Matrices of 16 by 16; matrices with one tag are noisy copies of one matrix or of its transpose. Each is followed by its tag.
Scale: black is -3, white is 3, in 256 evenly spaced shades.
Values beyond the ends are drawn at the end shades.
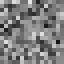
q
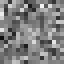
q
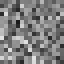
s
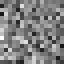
s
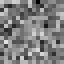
q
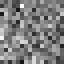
s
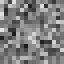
q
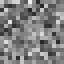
q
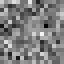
q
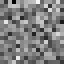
s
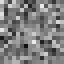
q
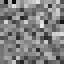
s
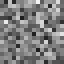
s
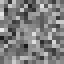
q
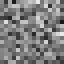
s
